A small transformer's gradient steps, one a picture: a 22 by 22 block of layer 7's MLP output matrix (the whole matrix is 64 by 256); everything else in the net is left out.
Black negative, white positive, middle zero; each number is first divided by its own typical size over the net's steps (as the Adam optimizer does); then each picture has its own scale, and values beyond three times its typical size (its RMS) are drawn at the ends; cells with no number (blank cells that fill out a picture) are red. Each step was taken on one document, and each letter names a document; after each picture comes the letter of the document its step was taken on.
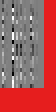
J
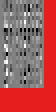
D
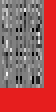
D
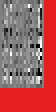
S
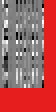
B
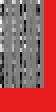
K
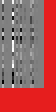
J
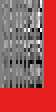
S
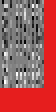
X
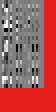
B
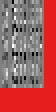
D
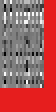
X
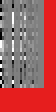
J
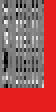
B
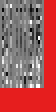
S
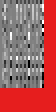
X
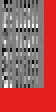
B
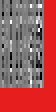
S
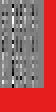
J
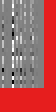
J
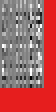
S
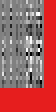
S
